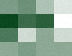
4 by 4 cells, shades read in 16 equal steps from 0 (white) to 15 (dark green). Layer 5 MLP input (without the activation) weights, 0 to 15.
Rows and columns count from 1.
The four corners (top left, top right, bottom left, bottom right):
8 2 7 7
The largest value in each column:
15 12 13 7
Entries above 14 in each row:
0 1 0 0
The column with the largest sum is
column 1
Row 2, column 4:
0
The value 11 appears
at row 3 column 1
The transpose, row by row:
8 15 11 7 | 9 12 3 8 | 5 13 7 7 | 2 0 3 7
